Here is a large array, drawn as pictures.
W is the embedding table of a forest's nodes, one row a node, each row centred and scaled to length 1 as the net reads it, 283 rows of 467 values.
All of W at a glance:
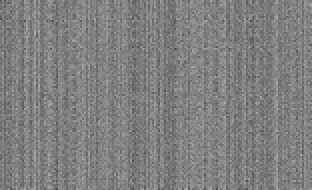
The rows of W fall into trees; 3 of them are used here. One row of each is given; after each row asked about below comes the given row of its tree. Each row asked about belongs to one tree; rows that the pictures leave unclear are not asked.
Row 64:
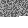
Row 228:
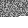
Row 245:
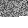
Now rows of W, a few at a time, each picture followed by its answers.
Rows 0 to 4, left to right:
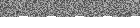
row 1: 228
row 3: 228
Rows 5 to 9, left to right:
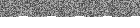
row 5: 228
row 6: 64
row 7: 228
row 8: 228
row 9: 228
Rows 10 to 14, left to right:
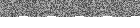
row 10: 64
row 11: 228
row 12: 64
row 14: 245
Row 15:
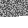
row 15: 64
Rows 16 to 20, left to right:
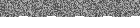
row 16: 228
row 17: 64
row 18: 228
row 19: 64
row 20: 228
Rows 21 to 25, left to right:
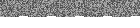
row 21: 245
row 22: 228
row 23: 228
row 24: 228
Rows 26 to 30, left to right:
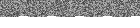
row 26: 228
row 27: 228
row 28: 245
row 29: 228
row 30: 64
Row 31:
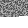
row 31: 64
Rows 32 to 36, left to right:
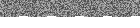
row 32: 64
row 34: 64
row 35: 245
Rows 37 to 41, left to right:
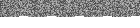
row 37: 228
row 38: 64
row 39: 64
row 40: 64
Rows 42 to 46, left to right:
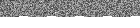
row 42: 245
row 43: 64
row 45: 64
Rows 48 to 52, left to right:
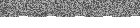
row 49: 228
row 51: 245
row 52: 228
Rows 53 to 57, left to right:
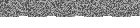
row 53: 228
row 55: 228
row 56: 64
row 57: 64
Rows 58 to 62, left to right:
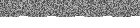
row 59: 64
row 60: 64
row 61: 64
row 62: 64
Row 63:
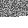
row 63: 228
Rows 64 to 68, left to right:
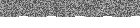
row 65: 228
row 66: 228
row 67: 245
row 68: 64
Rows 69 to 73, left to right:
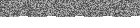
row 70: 228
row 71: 228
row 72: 64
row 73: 245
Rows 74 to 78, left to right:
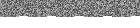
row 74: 64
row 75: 228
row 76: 64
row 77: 245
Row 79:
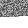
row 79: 64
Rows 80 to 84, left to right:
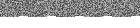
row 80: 228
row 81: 228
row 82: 64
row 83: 228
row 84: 64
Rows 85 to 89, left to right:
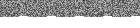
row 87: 228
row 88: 228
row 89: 228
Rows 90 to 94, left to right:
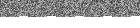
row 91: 64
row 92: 228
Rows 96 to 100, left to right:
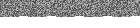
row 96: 228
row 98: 64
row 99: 64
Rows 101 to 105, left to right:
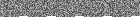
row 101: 64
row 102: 64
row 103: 228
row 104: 228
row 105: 228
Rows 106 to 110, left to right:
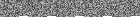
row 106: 64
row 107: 245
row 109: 228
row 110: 64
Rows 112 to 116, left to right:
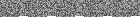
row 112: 228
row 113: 228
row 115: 64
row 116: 64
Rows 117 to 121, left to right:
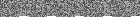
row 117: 228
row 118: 64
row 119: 228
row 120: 228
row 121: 245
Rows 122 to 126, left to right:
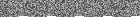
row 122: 228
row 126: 245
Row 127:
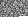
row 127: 228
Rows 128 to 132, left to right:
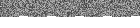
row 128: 228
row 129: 228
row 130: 64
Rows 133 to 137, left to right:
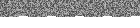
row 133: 228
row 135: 228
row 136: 228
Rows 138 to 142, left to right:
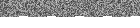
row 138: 228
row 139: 64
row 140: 64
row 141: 245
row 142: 228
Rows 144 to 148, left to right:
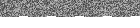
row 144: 245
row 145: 64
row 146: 64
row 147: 228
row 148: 64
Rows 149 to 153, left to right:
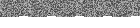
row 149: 64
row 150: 64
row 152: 228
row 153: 228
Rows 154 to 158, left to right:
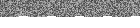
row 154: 228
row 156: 228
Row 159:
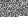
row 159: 64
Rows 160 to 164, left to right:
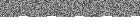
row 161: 64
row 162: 228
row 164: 228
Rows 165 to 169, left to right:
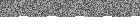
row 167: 245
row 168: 245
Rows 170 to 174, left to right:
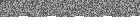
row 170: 228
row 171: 64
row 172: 64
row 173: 228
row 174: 228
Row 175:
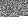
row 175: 245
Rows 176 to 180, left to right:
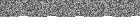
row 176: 228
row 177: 245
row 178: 245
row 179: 228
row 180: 64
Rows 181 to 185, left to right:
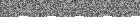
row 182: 64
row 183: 64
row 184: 228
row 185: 228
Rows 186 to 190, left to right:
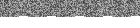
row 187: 64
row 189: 245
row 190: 64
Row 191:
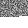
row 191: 228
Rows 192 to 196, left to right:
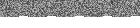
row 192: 245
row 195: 228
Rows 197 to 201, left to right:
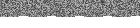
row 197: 228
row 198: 64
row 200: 64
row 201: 64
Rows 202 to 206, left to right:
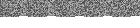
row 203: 228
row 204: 245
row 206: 64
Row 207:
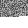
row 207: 228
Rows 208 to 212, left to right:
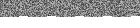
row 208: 228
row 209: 64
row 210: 64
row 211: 228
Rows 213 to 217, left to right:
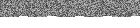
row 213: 228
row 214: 228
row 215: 245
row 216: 64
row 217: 228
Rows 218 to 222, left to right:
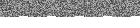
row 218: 245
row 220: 64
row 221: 228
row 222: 245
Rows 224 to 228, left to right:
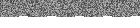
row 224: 228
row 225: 64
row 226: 64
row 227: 228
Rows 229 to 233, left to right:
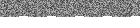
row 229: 64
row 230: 228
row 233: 228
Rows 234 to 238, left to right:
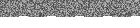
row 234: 228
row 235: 64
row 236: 228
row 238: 228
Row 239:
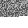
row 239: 64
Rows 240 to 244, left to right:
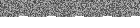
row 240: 228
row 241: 228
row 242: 228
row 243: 64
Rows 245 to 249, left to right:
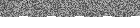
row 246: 64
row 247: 228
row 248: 228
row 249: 64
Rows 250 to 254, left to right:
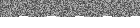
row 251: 64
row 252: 245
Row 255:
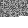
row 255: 228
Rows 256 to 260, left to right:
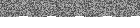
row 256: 64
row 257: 245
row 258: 228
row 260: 64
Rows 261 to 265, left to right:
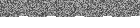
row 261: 228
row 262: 228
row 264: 64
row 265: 64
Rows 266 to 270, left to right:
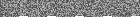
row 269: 64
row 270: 228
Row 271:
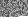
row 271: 228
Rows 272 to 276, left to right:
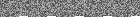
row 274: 64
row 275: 64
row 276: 64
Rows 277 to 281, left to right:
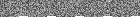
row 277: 228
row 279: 228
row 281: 228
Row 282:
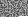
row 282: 228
